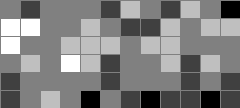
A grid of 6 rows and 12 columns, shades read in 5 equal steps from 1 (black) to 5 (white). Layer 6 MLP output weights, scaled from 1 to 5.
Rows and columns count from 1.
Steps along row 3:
down same up same same down up same down same same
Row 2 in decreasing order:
5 5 4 4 4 4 3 3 3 3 2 2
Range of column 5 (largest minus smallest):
3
